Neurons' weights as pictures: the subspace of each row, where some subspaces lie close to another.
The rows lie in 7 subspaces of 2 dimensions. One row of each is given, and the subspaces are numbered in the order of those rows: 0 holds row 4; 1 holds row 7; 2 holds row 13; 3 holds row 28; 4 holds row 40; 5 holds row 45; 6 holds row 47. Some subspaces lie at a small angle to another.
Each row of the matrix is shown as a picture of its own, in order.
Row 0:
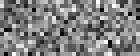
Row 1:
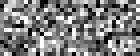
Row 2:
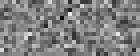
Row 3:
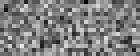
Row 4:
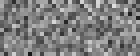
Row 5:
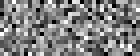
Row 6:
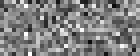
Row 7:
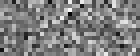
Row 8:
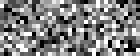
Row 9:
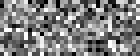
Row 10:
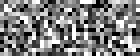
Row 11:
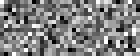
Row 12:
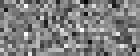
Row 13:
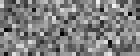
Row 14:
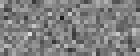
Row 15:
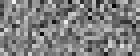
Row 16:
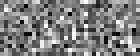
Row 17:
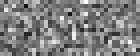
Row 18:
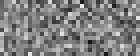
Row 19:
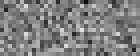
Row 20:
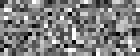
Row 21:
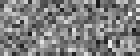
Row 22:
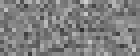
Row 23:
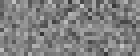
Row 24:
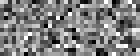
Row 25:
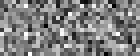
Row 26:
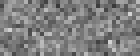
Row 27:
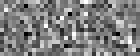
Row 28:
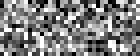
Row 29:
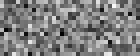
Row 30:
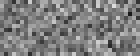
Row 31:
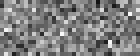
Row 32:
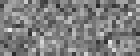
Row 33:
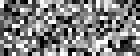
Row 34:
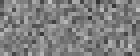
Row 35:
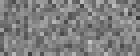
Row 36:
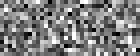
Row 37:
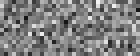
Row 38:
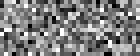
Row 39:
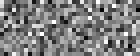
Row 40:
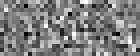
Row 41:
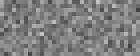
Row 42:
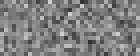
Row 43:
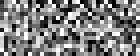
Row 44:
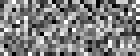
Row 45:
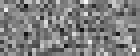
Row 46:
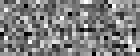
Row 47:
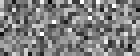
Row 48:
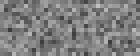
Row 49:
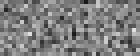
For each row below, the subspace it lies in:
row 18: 0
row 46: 2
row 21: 4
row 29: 2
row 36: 0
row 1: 3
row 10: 4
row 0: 2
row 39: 6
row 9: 3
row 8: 2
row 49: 4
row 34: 6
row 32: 3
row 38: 2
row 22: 5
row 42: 0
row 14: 1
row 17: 3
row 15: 1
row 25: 4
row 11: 6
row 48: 3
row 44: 0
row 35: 0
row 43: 0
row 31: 2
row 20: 1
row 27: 4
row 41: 6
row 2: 1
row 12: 5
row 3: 5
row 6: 5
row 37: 1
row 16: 4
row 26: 3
